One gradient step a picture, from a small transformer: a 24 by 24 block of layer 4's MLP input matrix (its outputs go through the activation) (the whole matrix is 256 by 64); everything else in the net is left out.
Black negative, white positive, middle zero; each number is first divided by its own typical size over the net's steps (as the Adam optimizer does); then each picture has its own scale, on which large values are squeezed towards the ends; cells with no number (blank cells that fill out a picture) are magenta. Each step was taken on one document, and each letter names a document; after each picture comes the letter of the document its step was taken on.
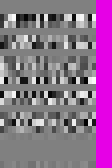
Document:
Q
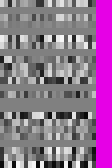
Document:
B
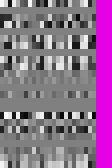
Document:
B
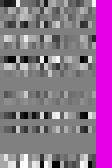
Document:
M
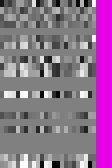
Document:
M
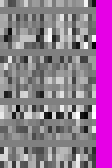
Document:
B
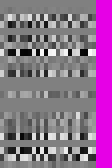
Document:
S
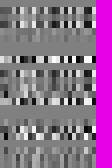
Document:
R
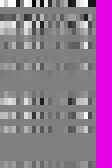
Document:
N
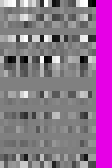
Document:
M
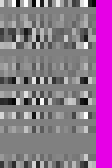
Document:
N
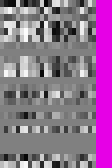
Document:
M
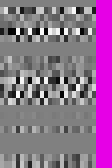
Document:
R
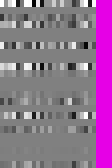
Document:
N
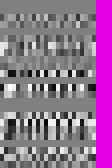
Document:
S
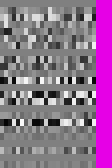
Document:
Q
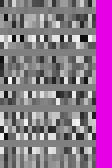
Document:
Q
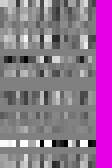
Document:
M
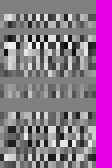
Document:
S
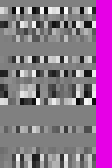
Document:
R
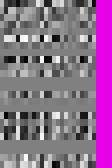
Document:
M
